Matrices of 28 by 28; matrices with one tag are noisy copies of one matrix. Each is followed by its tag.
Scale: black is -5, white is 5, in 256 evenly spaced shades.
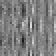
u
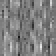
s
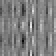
u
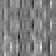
s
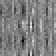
u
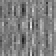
u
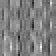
s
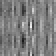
u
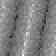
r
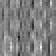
s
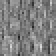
s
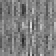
u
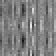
u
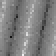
r
